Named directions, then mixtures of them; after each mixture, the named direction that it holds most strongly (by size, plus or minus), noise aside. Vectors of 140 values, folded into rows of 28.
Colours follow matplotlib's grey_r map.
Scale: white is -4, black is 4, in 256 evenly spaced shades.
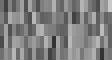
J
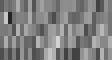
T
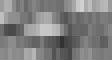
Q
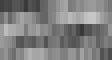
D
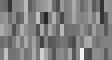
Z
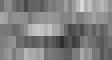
Q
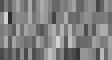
T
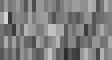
T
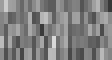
J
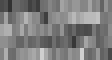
D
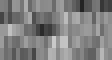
Q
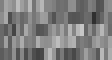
T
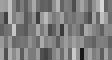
Z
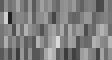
T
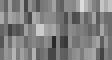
J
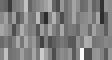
Z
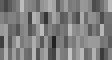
J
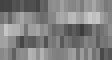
D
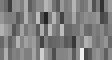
Z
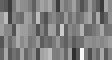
Z
